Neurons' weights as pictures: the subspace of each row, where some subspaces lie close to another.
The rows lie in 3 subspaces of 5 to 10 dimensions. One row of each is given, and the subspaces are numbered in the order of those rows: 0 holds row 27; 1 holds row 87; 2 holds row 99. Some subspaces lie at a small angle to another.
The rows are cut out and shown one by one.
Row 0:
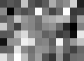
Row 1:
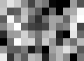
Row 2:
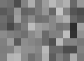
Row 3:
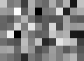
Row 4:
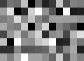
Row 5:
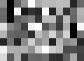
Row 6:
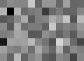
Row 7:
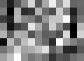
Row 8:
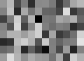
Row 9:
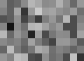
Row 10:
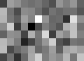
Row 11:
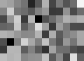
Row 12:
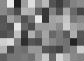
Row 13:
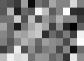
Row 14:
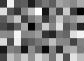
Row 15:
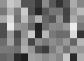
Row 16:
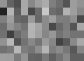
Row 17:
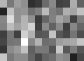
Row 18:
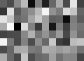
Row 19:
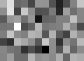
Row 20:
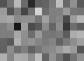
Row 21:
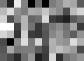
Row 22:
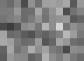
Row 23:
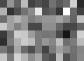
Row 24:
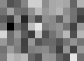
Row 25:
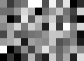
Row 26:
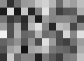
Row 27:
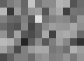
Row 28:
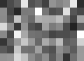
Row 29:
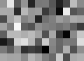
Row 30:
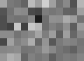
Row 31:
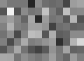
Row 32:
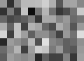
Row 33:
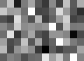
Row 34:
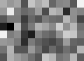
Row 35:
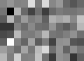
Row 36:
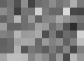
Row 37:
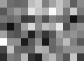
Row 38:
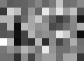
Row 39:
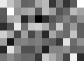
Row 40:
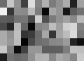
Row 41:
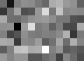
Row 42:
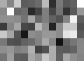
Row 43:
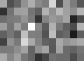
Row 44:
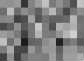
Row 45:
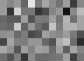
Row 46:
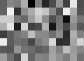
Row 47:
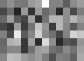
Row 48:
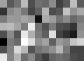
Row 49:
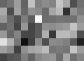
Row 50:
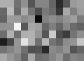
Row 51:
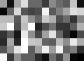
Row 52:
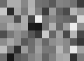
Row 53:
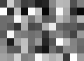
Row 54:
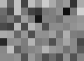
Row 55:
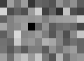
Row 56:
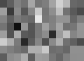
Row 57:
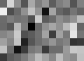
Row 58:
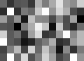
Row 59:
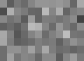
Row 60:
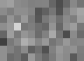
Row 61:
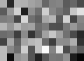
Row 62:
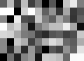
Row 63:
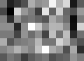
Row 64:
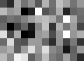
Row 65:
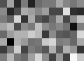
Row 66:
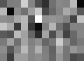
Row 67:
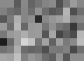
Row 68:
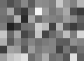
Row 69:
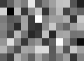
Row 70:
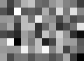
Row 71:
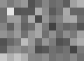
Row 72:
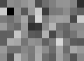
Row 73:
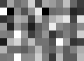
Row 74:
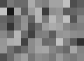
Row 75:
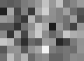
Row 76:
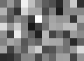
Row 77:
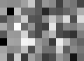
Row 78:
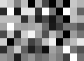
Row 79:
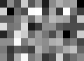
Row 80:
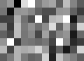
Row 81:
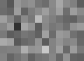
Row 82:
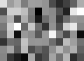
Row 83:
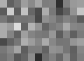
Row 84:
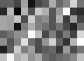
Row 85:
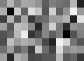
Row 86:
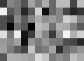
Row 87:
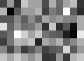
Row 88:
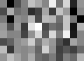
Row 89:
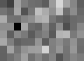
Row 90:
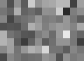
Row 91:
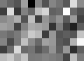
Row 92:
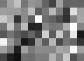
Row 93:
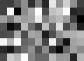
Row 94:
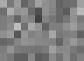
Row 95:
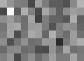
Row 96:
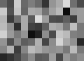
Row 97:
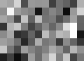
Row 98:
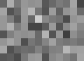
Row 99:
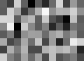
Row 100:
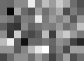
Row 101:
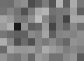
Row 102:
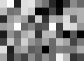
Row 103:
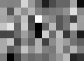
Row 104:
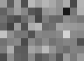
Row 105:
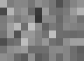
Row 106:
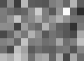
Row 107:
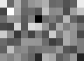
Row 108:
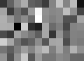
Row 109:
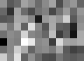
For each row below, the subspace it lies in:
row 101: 1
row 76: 2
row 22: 1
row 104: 2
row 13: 0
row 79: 1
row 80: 2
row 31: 2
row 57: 0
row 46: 0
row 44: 2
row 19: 0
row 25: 1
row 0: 0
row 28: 2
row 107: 1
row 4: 1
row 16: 2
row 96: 2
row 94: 2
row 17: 1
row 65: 1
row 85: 1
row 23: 0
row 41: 0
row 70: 2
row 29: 0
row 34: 1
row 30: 2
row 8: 0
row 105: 0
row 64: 1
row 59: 0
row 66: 2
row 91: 0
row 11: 1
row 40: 0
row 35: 2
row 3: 2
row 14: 1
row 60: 0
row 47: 2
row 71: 1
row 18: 0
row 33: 2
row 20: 2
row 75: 2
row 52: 0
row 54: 2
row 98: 1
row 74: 1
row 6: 0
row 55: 1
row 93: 1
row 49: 0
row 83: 2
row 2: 2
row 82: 0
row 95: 0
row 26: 2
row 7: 0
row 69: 0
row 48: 0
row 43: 1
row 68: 1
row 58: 0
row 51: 0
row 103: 2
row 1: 2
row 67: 0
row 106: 2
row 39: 1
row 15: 1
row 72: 0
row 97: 1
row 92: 0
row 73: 0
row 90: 0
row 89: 2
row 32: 2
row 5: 1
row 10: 1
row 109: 0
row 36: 0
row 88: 1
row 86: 1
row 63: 1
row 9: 1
